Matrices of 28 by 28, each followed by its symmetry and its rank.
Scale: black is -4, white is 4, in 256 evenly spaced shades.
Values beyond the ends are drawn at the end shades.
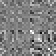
symmetric, rank three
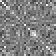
symmetric, rank five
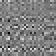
neither, rank three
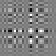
symmetric, rank one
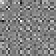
symmetric, rank three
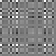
symmetric, rank one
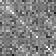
symmetric, rank five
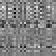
neither, rank three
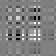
symmetric, rank one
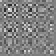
symmetric, rank three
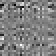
neither, rank three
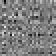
neither, rank five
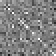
symmetric, rank five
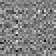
neither, rank five
